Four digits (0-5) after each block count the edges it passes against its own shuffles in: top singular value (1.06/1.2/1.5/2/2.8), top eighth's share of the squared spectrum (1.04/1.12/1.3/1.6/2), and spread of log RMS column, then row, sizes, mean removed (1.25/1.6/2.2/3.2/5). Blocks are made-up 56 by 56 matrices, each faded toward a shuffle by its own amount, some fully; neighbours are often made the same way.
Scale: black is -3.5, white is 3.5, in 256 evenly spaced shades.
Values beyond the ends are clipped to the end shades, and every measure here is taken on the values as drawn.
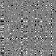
4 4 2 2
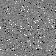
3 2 0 1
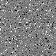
2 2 0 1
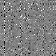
4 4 2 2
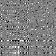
4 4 2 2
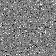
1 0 0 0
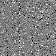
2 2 2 0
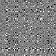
4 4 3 2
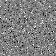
1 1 0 0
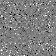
3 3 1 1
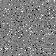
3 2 0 1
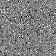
3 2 1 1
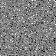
3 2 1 1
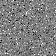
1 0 0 0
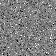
0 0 0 0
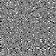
4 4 2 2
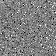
0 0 0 0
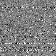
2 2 0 3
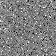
0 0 0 0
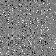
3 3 1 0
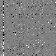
4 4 2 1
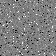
0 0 0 0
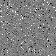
2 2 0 0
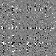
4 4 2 2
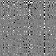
4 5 3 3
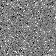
0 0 0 0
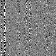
3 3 3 0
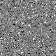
0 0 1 0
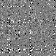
2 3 2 2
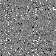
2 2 1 1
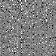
3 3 2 1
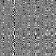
4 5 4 2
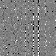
4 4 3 0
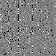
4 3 2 1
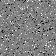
0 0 0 0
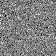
0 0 1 0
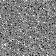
0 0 0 0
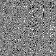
2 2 3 0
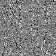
1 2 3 0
